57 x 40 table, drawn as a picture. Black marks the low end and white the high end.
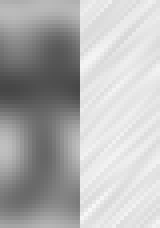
The table splits into one row of 2 panels. Panel 1,1: middling, smooth, strong in contrast. Panel 1,2: very high, slanting up to the right, faint in contrast.
